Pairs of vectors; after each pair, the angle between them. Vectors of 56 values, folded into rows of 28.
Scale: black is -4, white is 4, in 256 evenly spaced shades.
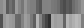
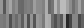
partly opposed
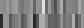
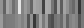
orthogonal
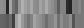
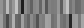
partly opposed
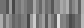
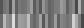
partly opposed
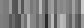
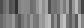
orthogonal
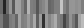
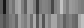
nearly parallel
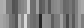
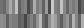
partly opposed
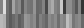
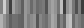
nearly parallel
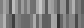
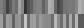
orthogonal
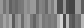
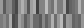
partly aligned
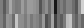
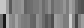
orthogonal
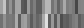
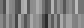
nearly opposite
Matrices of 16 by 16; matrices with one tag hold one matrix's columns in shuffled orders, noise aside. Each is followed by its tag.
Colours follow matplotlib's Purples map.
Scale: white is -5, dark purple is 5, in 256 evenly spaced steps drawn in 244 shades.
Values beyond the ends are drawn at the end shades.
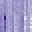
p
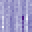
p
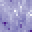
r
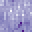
r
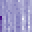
p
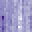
p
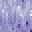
r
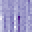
p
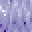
r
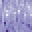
r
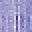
p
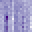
p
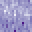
r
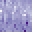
r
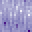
r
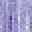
p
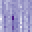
p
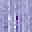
p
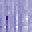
p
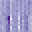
p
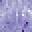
r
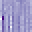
p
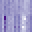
p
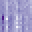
p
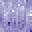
r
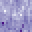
r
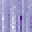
p
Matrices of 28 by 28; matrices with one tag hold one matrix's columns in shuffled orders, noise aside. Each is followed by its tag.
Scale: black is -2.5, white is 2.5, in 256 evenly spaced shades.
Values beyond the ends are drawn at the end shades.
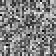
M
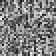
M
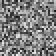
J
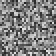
J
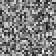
J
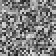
J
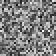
J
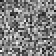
J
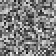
J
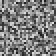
J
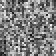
M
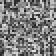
M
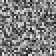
J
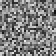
J
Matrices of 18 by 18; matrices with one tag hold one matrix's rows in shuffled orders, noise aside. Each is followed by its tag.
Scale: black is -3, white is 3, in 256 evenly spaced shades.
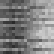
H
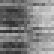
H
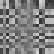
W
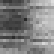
H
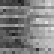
H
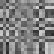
W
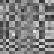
W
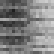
H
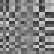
W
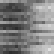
H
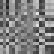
W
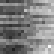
H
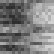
H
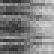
H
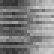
H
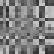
W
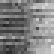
H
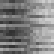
H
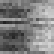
H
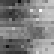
H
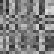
W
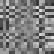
W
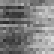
H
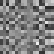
W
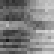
H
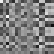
W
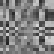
W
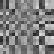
W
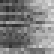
H
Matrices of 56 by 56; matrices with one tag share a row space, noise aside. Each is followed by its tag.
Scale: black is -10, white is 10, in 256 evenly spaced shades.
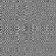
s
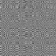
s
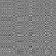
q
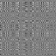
s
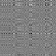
q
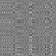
q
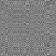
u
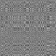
u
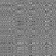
q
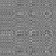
q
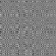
s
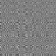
s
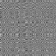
s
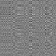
q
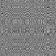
u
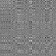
q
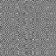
s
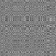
u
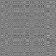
u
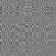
s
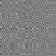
s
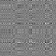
q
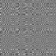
s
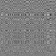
u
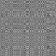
u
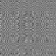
s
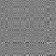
u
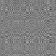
u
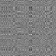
q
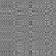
q
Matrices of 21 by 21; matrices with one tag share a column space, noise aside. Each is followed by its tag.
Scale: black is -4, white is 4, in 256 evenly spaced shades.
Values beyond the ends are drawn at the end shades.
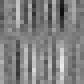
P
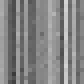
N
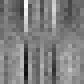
P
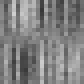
P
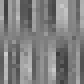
P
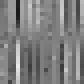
P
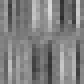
P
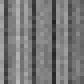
N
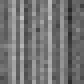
N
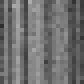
N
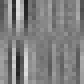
P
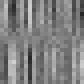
P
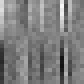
P
